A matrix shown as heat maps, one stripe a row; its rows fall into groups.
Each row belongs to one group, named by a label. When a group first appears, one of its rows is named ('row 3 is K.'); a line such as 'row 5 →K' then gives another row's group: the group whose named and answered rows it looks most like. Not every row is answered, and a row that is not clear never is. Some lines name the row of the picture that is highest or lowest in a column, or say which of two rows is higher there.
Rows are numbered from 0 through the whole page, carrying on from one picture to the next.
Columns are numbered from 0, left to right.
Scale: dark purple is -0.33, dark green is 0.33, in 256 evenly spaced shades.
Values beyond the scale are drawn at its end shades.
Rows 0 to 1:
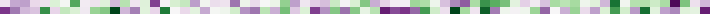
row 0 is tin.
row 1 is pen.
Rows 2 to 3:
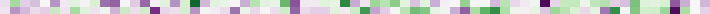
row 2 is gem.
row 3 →tin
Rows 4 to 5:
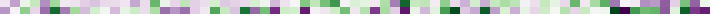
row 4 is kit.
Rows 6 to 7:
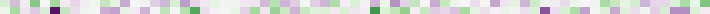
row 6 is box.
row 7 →gem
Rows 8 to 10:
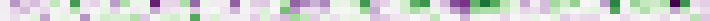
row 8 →tin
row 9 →tin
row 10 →pen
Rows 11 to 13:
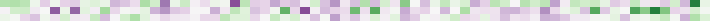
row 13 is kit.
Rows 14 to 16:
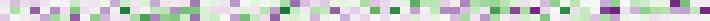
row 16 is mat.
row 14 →tin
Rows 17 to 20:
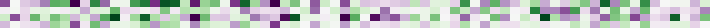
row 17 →mat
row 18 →pen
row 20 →mat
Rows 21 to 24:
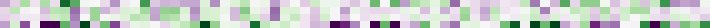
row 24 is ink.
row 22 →mat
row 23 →mat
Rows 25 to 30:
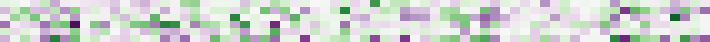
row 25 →gem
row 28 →mat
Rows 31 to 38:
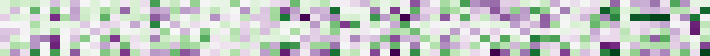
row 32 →box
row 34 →kit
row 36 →ink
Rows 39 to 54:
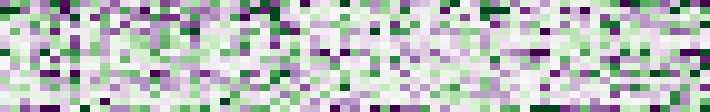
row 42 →box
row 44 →mat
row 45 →mat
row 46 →kit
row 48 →box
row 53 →kit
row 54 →ink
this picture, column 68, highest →39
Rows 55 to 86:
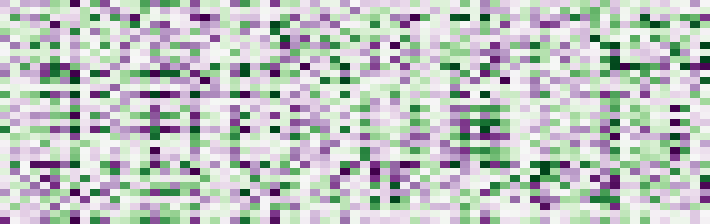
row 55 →mat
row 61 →box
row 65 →mat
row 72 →tin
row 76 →tin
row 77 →tin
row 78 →ink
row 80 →ink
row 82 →mat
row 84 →gem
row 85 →mat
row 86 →mat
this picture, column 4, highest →68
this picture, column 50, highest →78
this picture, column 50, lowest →66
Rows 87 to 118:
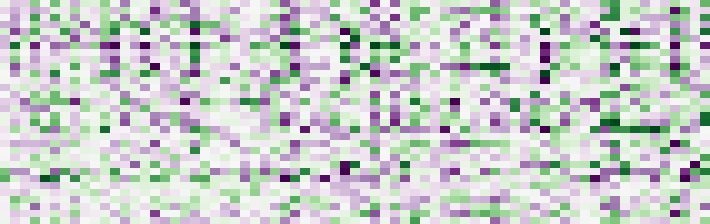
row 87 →box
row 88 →tin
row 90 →pen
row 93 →gem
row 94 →gem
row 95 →gem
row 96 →tin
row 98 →kit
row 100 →box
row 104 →box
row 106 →ink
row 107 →tin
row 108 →gem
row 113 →ink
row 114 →kit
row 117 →tin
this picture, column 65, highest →105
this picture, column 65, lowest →112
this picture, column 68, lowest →112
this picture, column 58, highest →112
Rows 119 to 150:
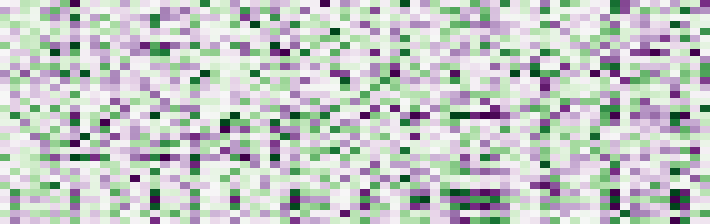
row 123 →box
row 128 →box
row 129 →ink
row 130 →gem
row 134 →box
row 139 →mat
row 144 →kit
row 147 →tin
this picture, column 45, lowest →129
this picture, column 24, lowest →141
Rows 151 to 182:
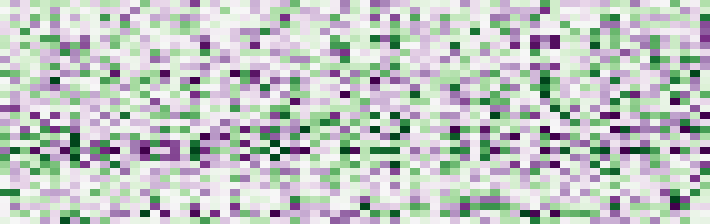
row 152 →kit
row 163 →ink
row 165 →tin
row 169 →gem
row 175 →box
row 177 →box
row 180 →tin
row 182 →ink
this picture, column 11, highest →174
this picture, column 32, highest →168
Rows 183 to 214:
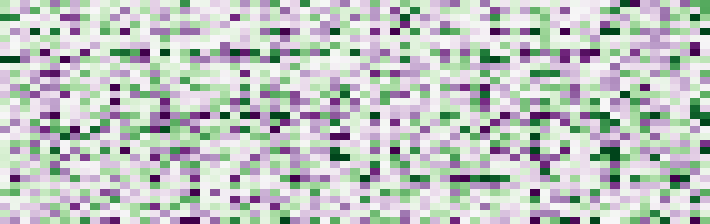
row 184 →box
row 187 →box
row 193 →ink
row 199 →kit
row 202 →ink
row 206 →gem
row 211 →pen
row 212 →mat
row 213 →kit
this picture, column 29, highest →190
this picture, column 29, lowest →208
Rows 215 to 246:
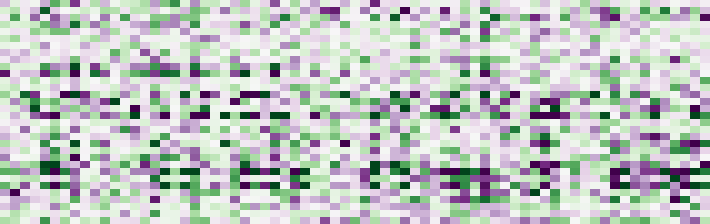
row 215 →mat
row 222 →pen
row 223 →tin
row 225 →mat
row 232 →box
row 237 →mat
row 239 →gem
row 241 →gem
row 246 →kit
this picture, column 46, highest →239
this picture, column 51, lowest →228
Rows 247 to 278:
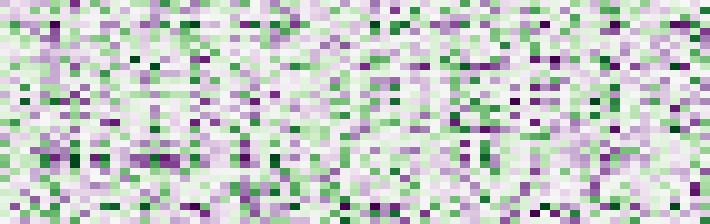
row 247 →mat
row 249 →tin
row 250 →gem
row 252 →pen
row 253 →ink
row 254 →pen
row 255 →kit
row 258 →pen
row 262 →tin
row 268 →ink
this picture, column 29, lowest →250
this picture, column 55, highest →258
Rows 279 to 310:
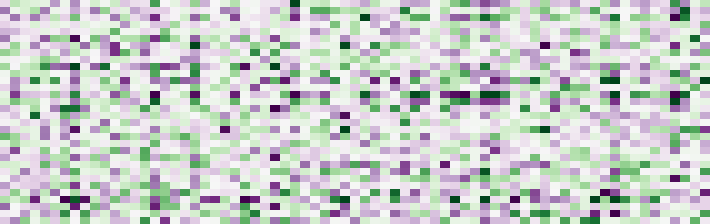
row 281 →tin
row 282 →box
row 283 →pen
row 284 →mat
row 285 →gem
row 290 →box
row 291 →pen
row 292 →tin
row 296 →kit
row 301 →mat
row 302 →kit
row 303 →ink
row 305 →mat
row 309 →ink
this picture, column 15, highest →293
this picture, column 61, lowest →309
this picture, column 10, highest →288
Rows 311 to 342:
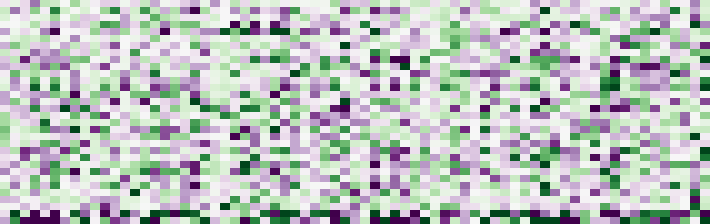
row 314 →pen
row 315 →kit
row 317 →gem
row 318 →kit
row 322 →box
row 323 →box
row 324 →mat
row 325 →gem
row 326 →ink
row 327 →kit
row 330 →pen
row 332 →ink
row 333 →ink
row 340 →kit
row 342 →ink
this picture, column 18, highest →341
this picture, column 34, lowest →326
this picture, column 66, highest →342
